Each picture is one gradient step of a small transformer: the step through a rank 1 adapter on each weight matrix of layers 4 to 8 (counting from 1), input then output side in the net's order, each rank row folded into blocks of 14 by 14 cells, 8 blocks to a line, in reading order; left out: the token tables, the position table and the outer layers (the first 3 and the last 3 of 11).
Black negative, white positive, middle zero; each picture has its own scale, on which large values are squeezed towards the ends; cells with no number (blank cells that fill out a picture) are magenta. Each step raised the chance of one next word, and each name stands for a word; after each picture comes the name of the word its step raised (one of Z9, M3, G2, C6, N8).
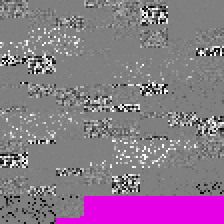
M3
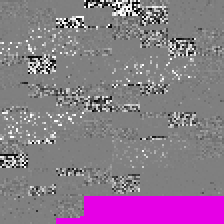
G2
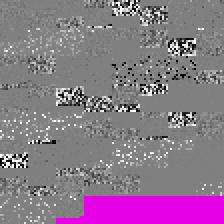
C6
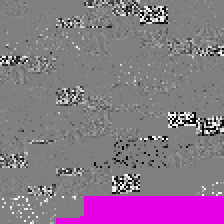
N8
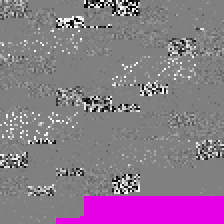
G2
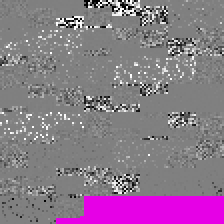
G2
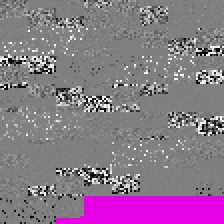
M3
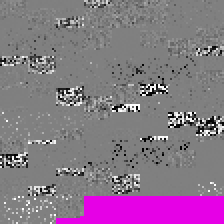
N8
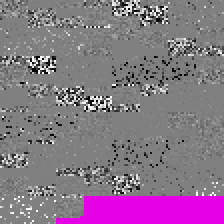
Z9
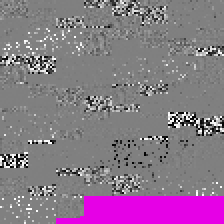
N8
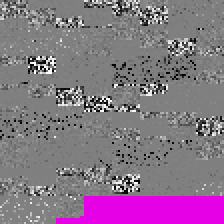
Z9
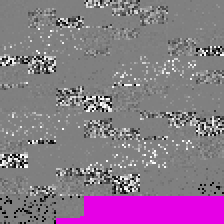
M3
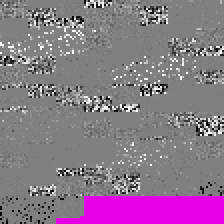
M3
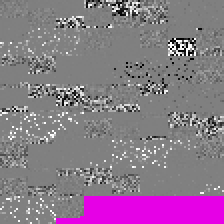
C6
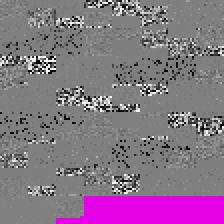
Z9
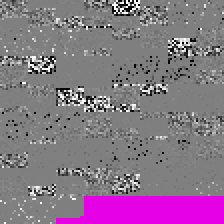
Z9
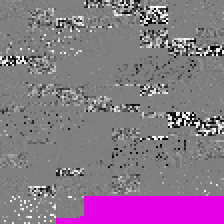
N8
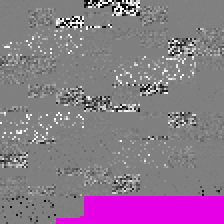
G2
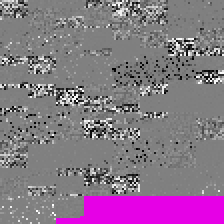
Z9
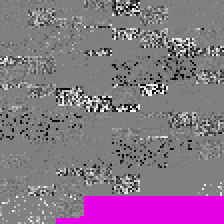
Z9
